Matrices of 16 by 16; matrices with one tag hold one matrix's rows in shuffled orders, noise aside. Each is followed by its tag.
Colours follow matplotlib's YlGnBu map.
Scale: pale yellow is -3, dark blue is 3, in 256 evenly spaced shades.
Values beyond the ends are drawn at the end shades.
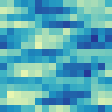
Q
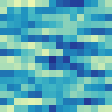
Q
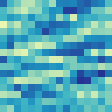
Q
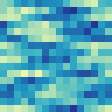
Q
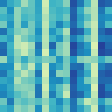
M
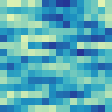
Q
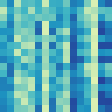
M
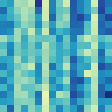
M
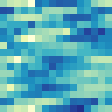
Q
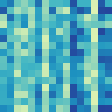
M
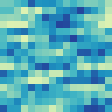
Q
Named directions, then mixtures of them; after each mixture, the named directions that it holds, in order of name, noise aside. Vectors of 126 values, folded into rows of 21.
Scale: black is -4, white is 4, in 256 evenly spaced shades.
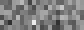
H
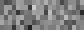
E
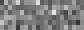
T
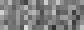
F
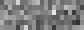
F, T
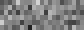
E, T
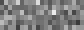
T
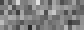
E, T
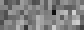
F, T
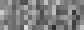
F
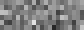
F, H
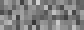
H, T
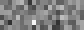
H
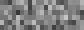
E, H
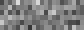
E, T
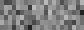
E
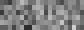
E, F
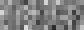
F
